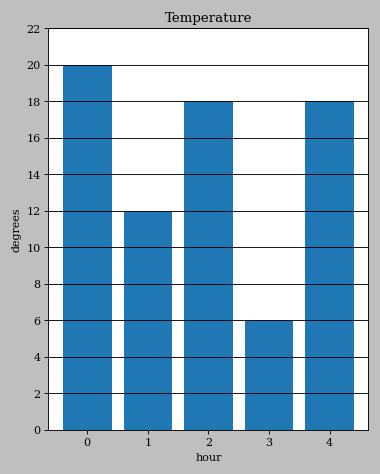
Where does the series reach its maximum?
0
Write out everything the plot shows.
Title: Temperature
x-axis: hour, ticks 0 1 2 3 4
y-axis: degrees, ticks 0 2 4 6 8 10 12 14 16 18 20 22
Values:
20 12 18 6 18
